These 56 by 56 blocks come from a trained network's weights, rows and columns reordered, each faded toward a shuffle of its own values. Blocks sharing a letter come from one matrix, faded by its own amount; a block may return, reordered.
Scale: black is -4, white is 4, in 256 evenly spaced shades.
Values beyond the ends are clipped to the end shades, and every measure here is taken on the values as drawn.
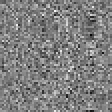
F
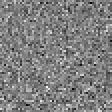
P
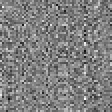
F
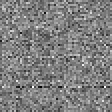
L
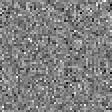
P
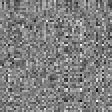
F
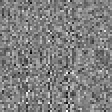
F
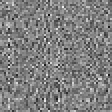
F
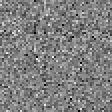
P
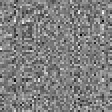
F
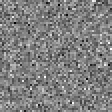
P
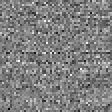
L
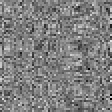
F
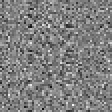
F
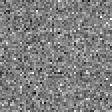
P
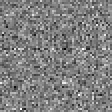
L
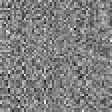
F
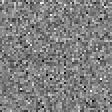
P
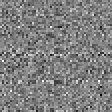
L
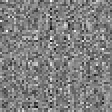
F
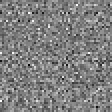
L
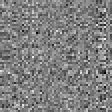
F
